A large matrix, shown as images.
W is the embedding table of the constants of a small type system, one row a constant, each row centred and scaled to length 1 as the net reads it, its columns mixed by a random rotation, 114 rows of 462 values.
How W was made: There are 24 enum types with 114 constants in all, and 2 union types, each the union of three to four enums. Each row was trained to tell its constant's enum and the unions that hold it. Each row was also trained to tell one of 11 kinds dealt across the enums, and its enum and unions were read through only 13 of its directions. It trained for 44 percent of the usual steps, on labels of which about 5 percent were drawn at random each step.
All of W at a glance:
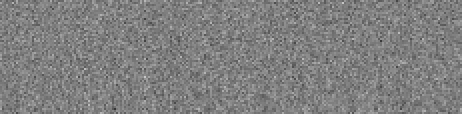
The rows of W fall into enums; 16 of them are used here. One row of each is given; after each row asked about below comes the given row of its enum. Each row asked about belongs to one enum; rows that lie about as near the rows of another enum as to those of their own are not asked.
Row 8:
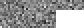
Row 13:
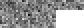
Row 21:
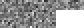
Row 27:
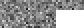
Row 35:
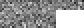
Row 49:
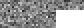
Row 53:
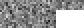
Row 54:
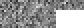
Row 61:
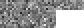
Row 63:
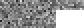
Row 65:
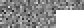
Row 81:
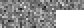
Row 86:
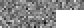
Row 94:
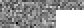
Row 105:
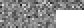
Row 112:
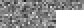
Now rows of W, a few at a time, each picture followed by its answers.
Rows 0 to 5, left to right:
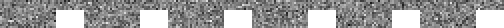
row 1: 61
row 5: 13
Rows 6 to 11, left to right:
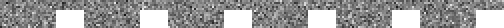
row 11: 61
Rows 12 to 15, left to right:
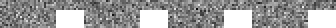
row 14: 53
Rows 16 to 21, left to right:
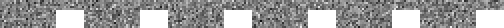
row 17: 105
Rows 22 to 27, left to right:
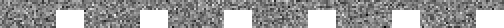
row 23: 35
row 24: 63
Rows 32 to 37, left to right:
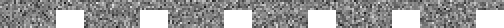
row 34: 21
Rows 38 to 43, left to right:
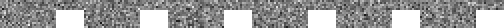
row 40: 81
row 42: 13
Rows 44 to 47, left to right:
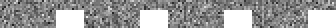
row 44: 105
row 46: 54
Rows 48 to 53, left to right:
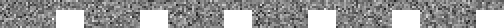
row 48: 63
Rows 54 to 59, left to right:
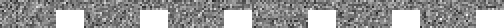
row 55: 49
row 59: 49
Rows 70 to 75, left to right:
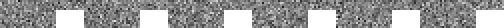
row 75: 112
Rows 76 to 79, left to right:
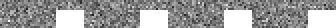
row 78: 13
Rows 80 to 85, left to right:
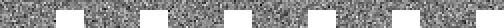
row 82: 35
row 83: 105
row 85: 8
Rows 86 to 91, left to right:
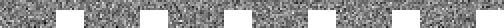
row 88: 53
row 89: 61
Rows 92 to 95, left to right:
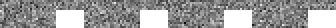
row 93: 35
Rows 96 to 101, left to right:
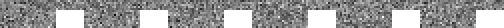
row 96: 81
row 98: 81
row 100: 49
